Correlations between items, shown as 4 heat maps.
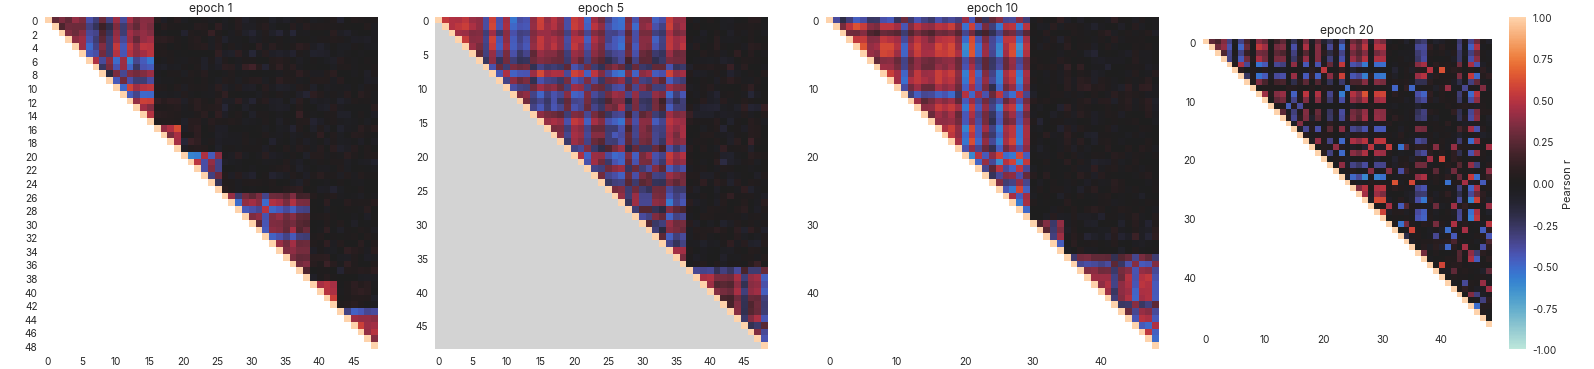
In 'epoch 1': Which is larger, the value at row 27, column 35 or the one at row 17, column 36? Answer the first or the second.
the first
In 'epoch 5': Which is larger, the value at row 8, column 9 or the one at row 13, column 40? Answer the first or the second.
the second
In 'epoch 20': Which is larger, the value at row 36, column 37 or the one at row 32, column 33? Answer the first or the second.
the first
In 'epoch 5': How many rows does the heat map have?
49
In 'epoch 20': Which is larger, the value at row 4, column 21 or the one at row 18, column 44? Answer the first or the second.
the first
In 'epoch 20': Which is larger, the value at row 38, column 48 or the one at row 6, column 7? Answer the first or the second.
the first
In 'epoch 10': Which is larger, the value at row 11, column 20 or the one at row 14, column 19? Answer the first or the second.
the first
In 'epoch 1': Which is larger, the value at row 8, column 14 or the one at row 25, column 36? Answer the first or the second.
the first
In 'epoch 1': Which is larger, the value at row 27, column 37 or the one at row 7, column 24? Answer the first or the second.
the first
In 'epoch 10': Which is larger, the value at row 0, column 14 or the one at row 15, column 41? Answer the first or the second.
the second
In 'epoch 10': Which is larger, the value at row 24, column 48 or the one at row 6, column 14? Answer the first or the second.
the second
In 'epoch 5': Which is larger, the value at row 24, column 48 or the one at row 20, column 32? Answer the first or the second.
the first
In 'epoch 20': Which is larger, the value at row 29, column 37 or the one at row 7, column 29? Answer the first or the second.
the second
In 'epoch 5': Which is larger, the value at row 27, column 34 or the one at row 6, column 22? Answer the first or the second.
the second
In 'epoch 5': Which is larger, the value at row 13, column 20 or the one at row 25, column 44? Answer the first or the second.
the second
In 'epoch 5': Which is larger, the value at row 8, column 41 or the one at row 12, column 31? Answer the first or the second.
the first
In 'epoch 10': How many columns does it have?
49
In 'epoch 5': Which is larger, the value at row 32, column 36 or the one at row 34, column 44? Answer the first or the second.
the second
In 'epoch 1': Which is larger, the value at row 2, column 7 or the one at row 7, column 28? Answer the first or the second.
the second
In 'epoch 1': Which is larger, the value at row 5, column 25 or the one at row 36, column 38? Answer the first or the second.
the second
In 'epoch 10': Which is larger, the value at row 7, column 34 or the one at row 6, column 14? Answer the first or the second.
the second
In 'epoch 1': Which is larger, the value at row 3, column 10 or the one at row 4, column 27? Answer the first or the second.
the first
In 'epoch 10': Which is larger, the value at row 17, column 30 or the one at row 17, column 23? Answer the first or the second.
the second
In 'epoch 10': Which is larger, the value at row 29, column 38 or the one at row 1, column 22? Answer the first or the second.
the first
